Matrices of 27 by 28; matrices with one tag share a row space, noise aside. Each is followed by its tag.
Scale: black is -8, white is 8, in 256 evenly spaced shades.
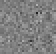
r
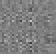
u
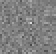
u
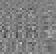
u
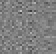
u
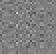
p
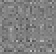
p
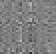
u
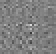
u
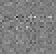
p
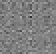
u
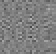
u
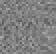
u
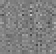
r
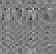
u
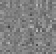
r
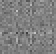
p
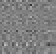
u
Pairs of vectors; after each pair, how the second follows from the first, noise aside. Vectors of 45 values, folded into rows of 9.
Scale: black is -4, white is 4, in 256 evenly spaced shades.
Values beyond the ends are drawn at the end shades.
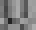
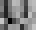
scaled up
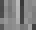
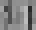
wrapped around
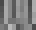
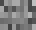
sign-scrambled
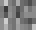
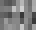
wrapped around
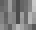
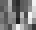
scaled up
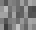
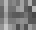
sign-scrambled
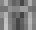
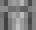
negated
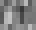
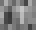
negated
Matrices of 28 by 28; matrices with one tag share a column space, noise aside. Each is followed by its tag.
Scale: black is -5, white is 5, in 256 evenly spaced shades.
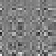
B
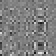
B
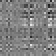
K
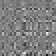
B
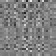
K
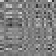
K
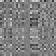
K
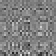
B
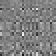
B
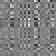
K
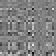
B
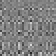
B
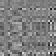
B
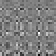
B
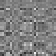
B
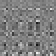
B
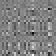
B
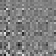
B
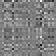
K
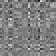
K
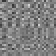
K
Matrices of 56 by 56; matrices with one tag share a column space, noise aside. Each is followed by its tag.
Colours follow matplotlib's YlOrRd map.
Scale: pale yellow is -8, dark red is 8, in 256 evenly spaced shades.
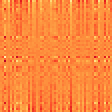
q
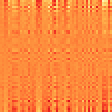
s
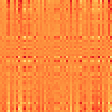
q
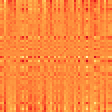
q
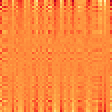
s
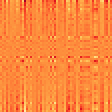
q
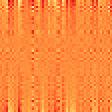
s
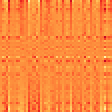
q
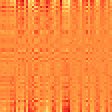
s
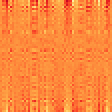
s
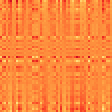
q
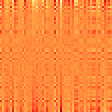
s
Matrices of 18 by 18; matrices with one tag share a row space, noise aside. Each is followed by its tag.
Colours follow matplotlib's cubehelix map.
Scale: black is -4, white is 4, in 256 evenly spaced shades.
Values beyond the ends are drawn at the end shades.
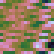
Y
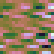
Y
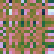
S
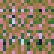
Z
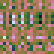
Z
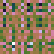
Z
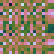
S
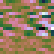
Y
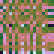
S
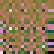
S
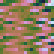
Y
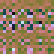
Z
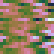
Y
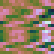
Y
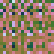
Z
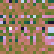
S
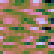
Y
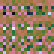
Z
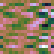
Y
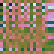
S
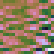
Y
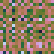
Z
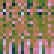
Z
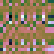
S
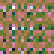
Z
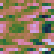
Y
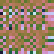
S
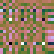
S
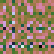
Z
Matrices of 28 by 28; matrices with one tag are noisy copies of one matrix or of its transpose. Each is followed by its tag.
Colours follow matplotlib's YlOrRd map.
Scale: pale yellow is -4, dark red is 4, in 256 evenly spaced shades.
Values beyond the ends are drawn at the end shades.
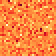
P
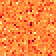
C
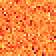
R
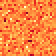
P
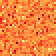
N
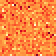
R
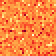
C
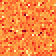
C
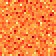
N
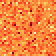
C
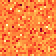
P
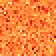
R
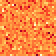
R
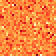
R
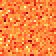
P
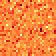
P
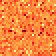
C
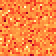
P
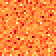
N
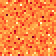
N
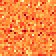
C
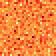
N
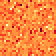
P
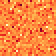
P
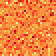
N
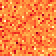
N
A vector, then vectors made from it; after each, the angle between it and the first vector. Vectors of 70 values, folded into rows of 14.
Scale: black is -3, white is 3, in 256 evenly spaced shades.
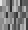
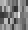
orthogonal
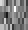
partly aligned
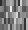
nearly opposite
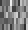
nearly opposite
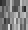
nearly opposite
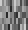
nearly parallel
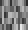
orthogonal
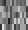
orthogonal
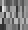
orthogonal
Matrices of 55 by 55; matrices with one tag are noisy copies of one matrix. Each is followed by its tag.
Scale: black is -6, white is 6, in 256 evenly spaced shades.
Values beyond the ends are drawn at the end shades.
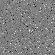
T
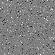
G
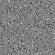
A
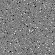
T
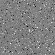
T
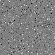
A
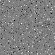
A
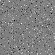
A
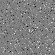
T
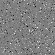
T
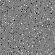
A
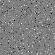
A
